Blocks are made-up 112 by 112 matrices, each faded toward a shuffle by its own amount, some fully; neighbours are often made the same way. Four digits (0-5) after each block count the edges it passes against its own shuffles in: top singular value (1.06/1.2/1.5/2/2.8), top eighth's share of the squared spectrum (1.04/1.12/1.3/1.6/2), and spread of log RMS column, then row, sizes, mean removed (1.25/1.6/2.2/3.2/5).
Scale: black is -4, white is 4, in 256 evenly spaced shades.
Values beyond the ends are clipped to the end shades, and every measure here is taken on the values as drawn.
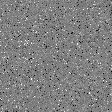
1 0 0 0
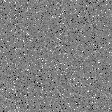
3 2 1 0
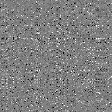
4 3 2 2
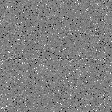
3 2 1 0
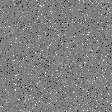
2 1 0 0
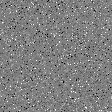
0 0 0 0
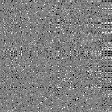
5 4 3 3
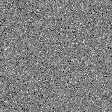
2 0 0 0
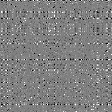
5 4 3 3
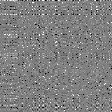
5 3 2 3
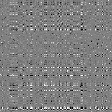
5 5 3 4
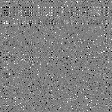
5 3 2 2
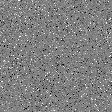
2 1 0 0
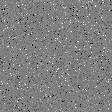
0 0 0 0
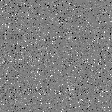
3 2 0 1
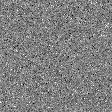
0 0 0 0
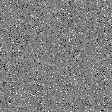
3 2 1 0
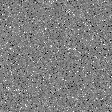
0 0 0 0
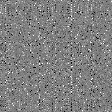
4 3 2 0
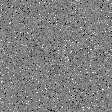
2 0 0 0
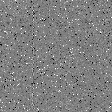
2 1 0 0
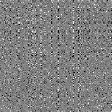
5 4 3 2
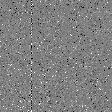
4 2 1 0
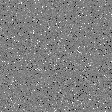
2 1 0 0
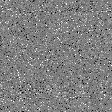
3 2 0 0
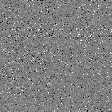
3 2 0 1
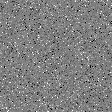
0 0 0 0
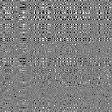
5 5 3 4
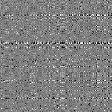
5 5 3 4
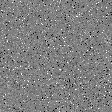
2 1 0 0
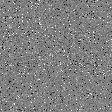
2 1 0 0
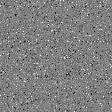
2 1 0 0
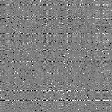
5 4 2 3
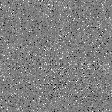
3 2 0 1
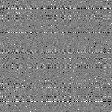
5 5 2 3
